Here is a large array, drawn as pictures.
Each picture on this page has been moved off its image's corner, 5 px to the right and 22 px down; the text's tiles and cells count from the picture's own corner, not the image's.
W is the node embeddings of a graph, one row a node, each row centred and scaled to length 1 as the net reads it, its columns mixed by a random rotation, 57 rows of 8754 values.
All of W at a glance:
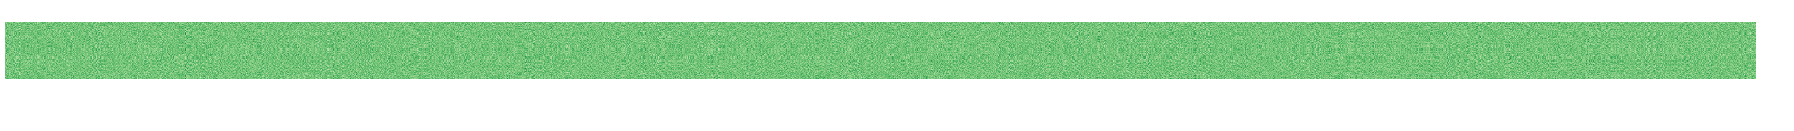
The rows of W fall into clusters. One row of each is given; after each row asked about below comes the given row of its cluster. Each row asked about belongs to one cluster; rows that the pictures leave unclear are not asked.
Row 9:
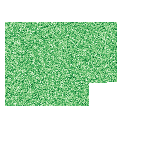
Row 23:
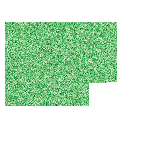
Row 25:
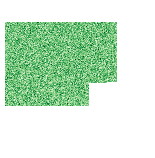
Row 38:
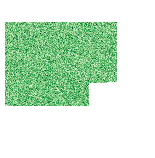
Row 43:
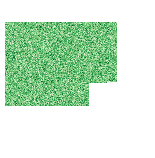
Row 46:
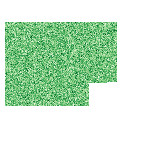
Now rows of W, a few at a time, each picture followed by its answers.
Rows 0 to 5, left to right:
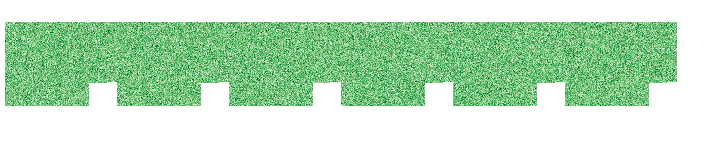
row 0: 46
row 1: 25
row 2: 23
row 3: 38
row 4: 23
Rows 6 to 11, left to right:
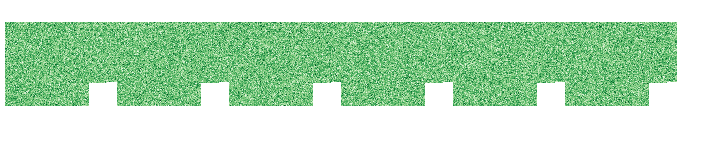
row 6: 23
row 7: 46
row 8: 43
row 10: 43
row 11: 43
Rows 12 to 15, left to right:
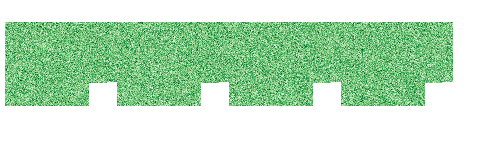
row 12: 43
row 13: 25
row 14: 9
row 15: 38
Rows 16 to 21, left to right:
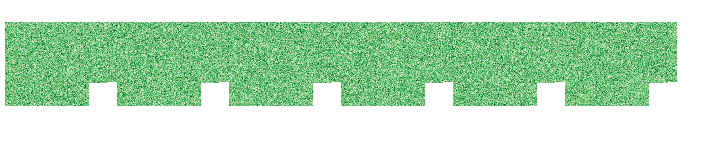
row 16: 46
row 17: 9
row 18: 43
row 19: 9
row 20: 23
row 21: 43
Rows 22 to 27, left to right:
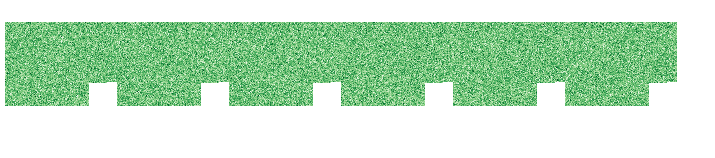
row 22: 25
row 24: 23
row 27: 43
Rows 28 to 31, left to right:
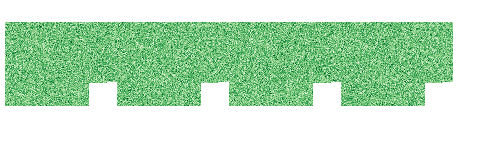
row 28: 43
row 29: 23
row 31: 23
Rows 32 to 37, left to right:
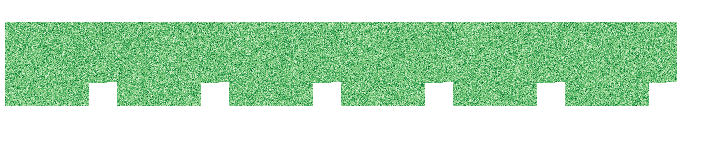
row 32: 25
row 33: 25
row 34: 46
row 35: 46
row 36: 46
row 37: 23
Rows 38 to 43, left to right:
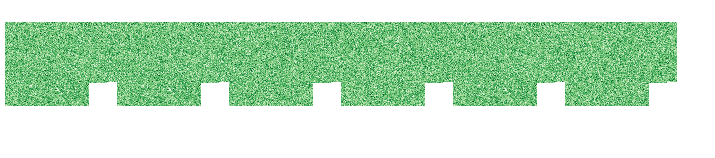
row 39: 38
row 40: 46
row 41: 25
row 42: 38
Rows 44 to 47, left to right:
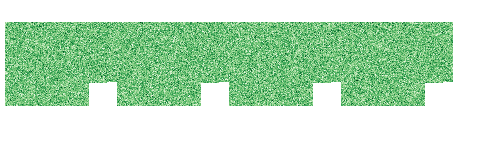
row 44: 43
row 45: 25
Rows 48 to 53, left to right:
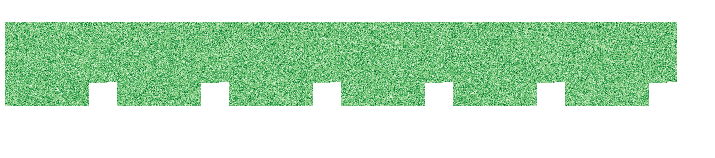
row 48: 38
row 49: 46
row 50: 23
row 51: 9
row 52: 23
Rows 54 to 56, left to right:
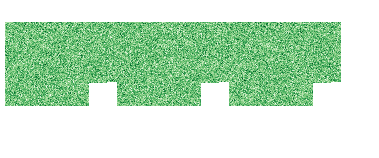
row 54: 43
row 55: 9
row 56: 43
